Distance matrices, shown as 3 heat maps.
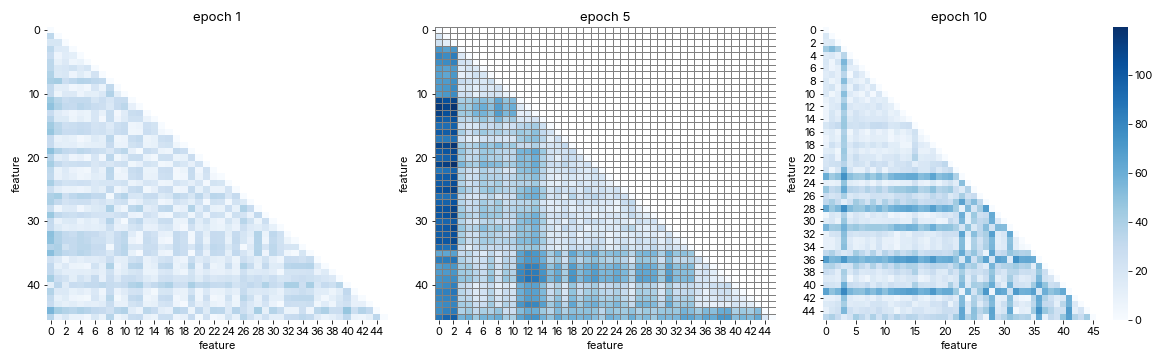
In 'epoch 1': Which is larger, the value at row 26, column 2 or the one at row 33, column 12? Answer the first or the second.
the first
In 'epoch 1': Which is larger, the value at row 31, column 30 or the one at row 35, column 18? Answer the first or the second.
the second
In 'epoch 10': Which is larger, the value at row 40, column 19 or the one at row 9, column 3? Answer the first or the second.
the second
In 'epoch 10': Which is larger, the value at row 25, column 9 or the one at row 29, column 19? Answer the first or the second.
the first
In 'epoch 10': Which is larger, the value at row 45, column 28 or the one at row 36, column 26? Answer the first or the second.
the first
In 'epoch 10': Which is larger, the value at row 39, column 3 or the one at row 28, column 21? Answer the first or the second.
the second
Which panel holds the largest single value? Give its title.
epoch 5
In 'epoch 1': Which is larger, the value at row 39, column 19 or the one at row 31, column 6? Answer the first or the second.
the first
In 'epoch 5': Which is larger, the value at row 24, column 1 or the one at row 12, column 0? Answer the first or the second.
the second
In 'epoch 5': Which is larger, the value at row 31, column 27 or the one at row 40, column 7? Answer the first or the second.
the second
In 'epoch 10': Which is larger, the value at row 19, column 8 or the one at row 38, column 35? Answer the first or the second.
the second
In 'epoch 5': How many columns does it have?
46
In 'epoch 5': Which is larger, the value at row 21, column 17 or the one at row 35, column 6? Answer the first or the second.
the first
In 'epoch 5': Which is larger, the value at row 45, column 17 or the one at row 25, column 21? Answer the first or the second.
the first
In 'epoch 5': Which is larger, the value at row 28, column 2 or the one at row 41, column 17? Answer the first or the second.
the first
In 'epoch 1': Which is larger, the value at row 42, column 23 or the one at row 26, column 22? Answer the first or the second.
the second
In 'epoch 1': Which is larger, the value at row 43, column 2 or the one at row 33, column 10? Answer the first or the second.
the second
